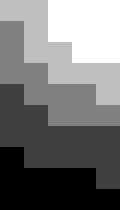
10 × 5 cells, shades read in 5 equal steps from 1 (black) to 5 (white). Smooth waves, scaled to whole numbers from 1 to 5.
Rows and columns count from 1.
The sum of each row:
23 22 21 18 15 13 10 9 6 5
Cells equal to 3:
10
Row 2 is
3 4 5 5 5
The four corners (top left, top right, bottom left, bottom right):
4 5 1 1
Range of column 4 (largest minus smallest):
4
